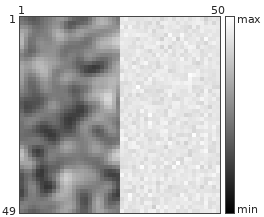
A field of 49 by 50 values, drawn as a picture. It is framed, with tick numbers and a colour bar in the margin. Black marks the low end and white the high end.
The table splits into one row of 2 panels. Panel 1,1: middling, blotchy, strong in contrast. Panel 1,2: very high, fine-grained, faint in contrast.
